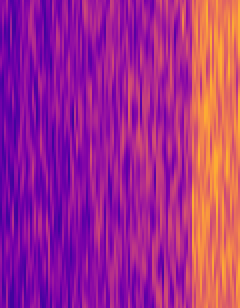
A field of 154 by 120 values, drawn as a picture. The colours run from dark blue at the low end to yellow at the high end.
A vertical seam about 80% of the way across splits the table, and the right part is higher. The grain runs up and down. Values rise toward the right. Overall the values sit about 40% of the way up the scale.
